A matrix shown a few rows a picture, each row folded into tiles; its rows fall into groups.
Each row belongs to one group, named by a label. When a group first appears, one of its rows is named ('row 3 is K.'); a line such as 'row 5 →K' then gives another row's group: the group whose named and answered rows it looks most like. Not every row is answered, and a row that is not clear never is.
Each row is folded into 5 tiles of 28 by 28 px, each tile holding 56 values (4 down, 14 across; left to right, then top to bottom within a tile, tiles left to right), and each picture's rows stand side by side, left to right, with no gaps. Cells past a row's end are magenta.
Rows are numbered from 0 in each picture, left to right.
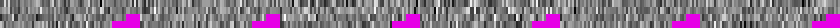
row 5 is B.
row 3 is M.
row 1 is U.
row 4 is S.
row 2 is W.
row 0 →S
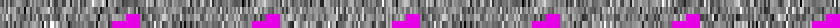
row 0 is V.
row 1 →B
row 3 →B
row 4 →V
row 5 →S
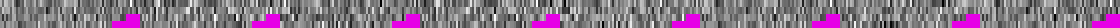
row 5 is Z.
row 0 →Z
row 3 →M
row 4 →U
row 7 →Z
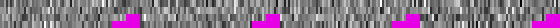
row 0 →V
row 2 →U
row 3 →S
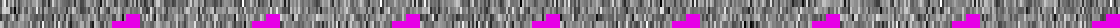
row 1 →M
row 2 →U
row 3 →S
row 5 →B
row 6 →U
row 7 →Z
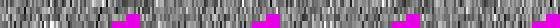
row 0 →V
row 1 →M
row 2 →V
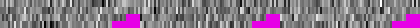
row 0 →B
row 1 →S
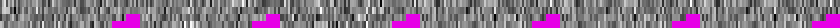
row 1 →V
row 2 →S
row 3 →Z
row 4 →Z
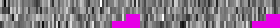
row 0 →U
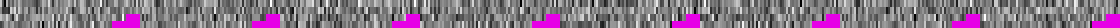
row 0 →U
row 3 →S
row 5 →S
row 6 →Z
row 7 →W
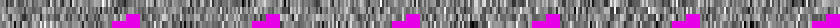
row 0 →V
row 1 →B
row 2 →U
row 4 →M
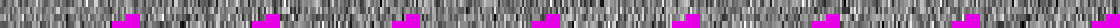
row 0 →W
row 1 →W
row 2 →S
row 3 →Z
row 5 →V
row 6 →U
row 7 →W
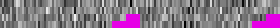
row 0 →M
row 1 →B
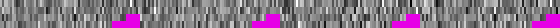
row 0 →Z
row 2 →M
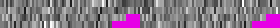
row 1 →M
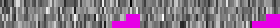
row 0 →M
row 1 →W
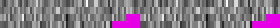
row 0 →W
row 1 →W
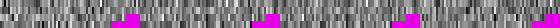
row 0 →U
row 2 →W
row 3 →Z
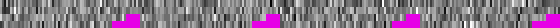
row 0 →U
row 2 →M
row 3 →V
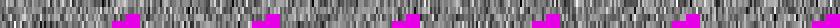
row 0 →B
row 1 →B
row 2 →W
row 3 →S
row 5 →Z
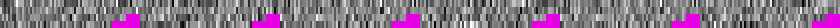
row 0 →M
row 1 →W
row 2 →U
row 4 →U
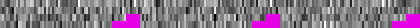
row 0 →M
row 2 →V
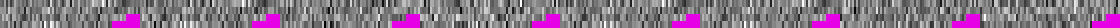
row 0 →V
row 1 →V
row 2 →B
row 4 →V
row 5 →V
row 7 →W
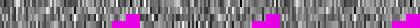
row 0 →M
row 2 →M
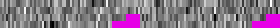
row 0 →B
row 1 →Z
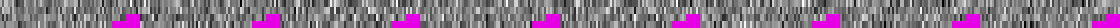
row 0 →Z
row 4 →M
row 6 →B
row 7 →B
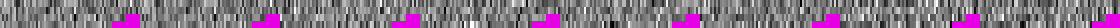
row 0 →Z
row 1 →Z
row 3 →V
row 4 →B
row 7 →W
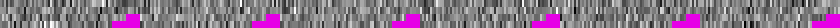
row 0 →V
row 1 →U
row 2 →U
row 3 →M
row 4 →S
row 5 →B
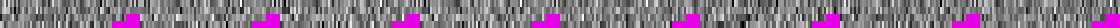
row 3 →U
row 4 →W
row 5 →W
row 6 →S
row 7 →Z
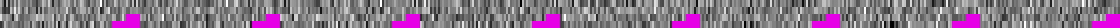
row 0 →U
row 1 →W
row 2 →U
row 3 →S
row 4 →W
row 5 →B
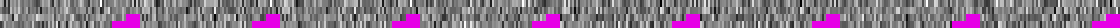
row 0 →U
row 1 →Z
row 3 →V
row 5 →S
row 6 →W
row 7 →M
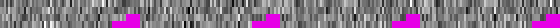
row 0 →V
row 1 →B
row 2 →Z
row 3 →Z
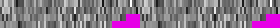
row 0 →Z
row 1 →Z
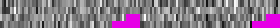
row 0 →U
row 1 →W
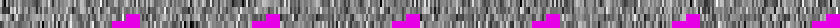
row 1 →B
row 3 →S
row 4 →M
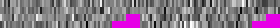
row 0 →U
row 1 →V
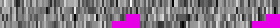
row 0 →Z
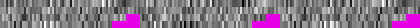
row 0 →V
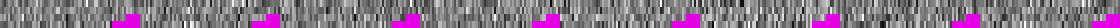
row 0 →W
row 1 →V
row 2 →Z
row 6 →W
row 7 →V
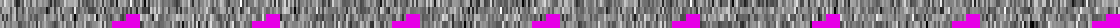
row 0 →Z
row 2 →S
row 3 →B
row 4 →Z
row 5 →W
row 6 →U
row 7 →B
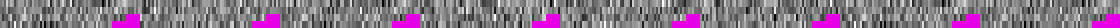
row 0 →B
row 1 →U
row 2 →B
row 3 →M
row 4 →V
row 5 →Z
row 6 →B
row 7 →B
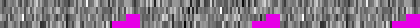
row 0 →W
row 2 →W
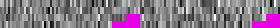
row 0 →B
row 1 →M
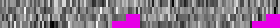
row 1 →W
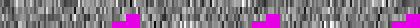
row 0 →M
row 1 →V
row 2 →V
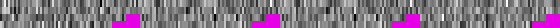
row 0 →S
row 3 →W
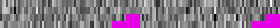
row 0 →S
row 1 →Z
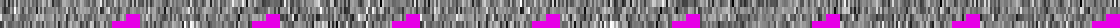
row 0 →U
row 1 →V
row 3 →U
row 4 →V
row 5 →W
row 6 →S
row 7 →S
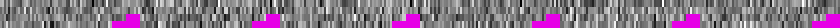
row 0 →B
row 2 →M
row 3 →S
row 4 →M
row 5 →V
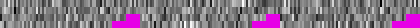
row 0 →S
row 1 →V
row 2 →S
